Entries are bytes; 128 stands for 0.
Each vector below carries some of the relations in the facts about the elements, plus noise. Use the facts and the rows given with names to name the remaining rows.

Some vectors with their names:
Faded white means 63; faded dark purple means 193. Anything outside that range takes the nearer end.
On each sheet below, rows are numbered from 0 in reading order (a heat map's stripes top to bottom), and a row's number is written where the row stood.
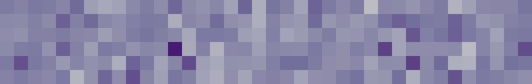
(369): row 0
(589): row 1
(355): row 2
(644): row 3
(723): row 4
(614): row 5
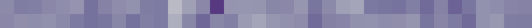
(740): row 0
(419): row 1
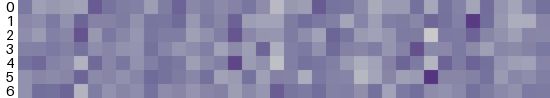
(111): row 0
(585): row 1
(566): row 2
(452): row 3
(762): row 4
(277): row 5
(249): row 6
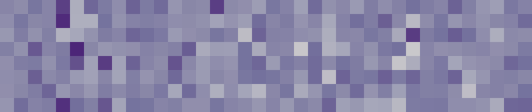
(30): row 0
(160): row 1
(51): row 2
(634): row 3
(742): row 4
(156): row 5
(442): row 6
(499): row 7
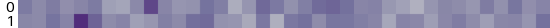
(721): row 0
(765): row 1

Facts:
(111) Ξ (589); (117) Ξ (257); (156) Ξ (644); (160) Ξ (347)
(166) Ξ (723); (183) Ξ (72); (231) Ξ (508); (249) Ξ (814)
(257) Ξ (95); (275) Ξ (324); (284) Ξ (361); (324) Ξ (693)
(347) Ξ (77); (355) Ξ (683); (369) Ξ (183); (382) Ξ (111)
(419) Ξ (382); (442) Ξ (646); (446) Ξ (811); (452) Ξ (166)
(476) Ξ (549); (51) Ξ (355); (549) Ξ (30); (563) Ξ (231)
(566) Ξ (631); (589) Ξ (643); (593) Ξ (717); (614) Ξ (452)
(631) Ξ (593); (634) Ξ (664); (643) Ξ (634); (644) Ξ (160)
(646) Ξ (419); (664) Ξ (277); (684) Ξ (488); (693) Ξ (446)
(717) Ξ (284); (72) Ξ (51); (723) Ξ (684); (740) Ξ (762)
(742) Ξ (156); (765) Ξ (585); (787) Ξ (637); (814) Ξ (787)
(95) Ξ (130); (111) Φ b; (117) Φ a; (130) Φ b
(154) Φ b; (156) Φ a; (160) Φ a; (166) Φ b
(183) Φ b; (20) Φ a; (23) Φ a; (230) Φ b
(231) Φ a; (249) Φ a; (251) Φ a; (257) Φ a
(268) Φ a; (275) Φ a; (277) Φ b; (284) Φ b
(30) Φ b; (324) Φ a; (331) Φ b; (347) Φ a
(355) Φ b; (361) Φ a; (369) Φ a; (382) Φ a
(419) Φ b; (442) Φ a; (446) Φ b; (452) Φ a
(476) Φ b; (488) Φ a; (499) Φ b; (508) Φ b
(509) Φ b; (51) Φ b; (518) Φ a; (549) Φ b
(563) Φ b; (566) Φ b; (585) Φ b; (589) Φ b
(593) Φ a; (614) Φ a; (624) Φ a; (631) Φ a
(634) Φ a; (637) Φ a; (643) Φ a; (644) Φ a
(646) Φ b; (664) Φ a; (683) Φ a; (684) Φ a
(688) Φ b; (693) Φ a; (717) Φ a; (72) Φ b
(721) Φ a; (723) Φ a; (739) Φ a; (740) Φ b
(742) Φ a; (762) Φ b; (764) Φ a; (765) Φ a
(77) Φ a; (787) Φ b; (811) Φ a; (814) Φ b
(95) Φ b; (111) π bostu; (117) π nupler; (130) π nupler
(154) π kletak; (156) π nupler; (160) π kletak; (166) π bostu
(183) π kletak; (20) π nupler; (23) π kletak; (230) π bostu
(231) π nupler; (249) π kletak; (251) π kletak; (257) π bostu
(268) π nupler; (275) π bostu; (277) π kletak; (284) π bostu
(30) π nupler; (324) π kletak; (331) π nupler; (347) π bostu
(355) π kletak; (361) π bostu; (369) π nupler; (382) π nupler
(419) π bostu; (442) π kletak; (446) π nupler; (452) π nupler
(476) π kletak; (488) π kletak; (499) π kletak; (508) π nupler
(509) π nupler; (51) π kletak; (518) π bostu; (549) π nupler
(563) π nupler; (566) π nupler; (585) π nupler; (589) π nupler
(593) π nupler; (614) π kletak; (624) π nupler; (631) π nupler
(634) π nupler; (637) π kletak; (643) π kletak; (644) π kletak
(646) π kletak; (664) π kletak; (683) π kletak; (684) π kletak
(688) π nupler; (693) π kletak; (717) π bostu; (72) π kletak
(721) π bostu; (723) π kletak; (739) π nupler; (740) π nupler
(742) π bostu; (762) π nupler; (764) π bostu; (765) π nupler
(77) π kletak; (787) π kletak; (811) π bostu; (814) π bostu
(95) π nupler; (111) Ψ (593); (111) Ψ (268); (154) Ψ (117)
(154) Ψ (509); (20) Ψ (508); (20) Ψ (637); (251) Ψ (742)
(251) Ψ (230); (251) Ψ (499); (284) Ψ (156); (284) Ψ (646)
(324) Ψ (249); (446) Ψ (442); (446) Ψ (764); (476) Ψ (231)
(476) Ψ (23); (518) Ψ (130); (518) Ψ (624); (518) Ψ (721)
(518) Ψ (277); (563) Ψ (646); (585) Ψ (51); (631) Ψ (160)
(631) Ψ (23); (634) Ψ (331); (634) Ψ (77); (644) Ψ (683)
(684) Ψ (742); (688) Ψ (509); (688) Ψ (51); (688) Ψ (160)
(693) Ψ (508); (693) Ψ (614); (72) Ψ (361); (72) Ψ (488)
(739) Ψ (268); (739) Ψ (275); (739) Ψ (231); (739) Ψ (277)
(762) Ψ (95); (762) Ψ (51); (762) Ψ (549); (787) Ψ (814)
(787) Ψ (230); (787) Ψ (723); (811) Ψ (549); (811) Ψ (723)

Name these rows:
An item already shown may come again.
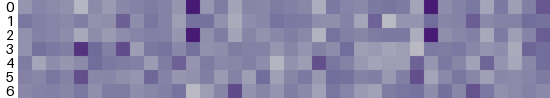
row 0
(683)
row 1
(637)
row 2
(683)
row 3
(499)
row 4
(111)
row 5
(452)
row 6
(740)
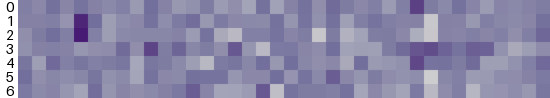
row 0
(452)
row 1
(347)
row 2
(77)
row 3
(95)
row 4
(563)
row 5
(717)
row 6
(739)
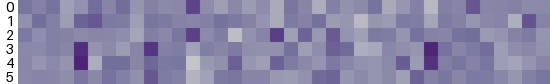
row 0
(20)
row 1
(787)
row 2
(361)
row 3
(130)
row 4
(509)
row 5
(166)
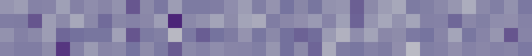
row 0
(764)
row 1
(693)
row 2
(814)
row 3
(347)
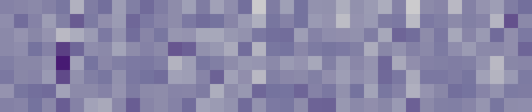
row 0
(476)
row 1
(787)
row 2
(231)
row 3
(765)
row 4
(154)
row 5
(688)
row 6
(249)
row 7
(624)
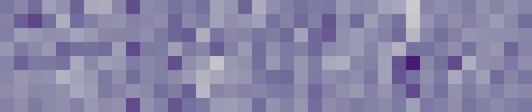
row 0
(518)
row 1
(324)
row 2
(593)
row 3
(230)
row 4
(488)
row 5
(231)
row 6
(268)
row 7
(257)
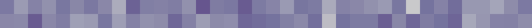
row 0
(284)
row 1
(156)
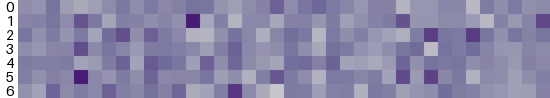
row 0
(275)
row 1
(644)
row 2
(508)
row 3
(566)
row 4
(549)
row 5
(117)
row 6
(446)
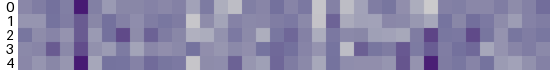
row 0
(77)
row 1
(331)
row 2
(508)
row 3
(156)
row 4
(509)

